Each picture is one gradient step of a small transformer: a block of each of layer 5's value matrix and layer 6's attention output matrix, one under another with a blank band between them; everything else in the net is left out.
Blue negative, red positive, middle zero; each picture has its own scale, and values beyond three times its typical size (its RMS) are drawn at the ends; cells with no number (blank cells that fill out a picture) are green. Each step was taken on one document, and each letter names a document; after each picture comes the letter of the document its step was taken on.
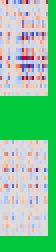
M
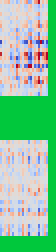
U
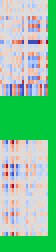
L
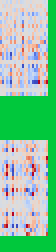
L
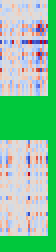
U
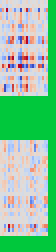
M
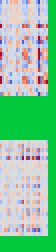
U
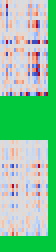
L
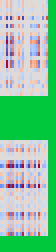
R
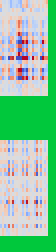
M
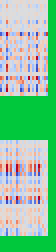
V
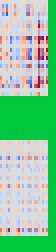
U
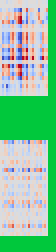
M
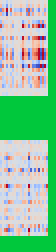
U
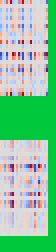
R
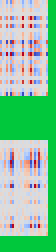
R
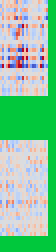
M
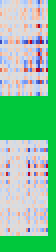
U
